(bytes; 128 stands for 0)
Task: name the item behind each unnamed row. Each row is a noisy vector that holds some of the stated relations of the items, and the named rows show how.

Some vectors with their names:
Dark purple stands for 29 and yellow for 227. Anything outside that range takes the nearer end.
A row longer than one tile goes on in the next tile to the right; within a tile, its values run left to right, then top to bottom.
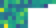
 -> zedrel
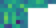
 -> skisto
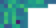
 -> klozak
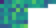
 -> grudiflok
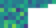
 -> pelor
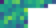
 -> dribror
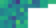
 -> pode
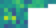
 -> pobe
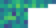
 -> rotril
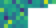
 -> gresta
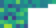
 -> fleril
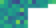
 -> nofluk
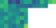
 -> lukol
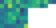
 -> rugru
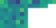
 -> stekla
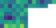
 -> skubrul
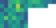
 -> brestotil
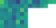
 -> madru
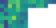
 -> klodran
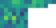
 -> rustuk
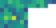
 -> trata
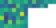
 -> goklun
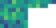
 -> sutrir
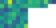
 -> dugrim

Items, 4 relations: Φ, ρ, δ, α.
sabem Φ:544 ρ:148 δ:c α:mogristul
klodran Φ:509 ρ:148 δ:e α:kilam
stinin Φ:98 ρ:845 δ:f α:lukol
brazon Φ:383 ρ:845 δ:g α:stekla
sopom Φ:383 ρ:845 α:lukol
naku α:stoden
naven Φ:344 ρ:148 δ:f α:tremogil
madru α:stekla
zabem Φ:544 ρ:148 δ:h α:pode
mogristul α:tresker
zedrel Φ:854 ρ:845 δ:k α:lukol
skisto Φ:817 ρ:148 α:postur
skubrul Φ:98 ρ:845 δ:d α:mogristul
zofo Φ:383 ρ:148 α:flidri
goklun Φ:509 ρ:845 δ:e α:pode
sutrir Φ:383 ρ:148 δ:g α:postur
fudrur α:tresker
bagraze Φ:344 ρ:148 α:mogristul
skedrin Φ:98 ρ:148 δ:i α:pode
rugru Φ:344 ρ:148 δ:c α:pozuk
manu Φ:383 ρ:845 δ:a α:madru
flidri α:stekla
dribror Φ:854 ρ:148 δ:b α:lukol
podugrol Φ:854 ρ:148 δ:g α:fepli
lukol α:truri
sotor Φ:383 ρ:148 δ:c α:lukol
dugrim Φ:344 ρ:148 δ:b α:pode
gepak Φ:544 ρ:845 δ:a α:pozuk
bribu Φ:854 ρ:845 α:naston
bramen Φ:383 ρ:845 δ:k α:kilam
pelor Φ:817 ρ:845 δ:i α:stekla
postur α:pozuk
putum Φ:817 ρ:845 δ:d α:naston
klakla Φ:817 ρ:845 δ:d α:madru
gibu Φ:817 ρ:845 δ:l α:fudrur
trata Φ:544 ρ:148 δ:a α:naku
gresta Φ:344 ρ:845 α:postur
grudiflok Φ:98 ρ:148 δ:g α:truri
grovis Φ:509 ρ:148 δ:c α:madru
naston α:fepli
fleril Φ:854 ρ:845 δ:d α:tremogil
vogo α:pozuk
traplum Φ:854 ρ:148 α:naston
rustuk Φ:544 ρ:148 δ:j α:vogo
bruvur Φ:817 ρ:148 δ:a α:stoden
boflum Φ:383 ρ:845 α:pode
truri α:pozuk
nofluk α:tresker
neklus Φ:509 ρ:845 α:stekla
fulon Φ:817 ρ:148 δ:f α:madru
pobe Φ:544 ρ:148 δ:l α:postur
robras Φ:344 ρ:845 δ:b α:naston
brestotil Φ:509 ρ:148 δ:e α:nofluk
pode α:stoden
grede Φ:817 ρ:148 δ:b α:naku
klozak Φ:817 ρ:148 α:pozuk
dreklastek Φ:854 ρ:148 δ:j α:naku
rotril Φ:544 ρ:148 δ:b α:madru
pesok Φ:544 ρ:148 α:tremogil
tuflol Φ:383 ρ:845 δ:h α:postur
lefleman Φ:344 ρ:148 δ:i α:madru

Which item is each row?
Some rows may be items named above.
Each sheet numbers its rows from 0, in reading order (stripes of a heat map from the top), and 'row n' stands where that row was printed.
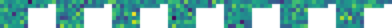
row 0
gepak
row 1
stinin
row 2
boflum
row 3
robras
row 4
fulon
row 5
grudiflok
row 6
sabem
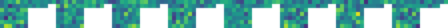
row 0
fleril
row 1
naven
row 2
skedrin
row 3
neklus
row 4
kilam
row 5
gibu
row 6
sopom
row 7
gibu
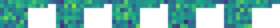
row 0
zabem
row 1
grovis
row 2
sotor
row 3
fulon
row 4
grudiflok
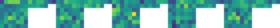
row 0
dreklastek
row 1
zabem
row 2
tuflol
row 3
grovis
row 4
pesok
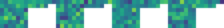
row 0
zabem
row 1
stinin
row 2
tremogil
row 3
zofo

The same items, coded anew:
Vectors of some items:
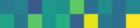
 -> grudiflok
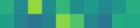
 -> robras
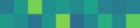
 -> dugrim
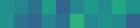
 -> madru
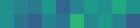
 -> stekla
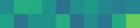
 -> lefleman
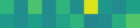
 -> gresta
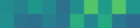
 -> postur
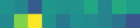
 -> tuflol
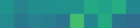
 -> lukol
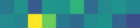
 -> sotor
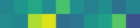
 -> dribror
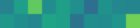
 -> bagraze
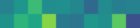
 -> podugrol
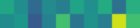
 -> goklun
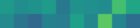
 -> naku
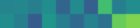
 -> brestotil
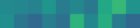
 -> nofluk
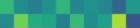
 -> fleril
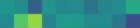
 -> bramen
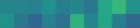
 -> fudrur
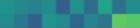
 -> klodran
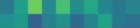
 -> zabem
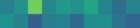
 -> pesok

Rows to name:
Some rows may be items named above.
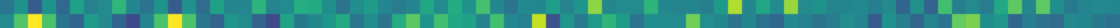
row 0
sutrir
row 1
sutrir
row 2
lefleman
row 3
bribu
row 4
rugru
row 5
pobe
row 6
brestotil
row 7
sabem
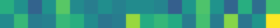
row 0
gibu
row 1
skubrul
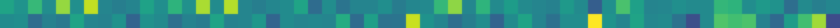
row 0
gepak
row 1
gepak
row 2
fulon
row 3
trata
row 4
sopom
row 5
dreklastek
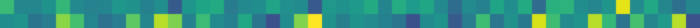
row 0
putum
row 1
boflum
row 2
tuflol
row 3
goklun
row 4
zedrel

